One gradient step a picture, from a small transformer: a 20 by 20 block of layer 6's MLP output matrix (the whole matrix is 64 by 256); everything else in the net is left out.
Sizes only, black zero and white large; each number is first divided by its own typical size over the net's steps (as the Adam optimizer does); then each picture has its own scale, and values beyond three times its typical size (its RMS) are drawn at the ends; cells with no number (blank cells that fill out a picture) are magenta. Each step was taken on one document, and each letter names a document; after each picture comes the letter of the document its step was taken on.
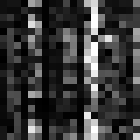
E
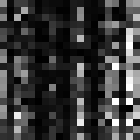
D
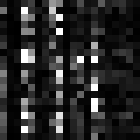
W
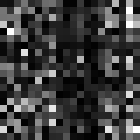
D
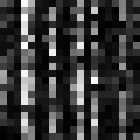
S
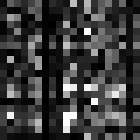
E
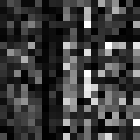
E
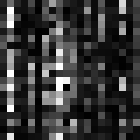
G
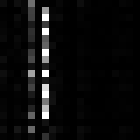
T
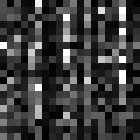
E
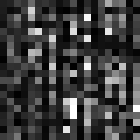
E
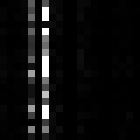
T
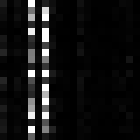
T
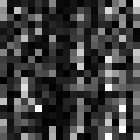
D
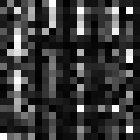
D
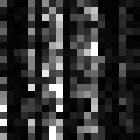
W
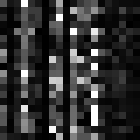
W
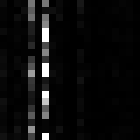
T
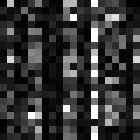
E
